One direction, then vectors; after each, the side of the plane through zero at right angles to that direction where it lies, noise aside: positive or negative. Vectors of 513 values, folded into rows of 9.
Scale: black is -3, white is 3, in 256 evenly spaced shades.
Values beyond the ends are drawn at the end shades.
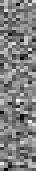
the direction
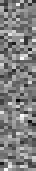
negative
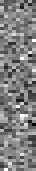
negative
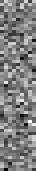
positive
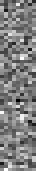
negative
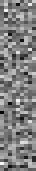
positive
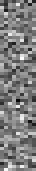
negative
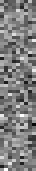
negative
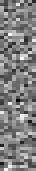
negative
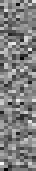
positive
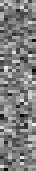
positive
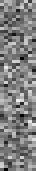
positive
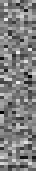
positive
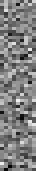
positive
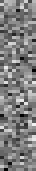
positive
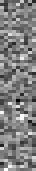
negative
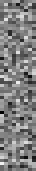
positive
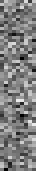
positive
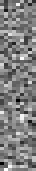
negative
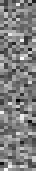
negative
